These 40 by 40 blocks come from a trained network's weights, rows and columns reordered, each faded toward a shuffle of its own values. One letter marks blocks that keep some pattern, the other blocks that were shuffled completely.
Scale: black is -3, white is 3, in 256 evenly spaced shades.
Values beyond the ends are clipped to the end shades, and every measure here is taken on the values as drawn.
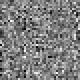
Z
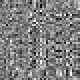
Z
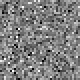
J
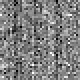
Z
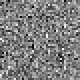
Z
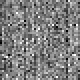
Z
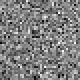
Z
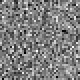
Z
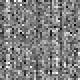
Z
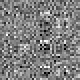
Z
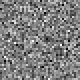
J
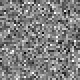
J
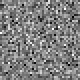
J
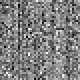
Z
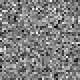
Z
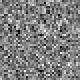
Z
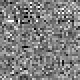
Z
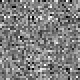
Z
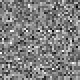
Z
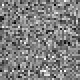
Z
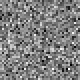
J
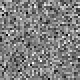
J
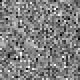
J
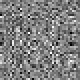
Z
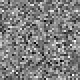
J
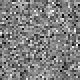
J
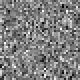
Z
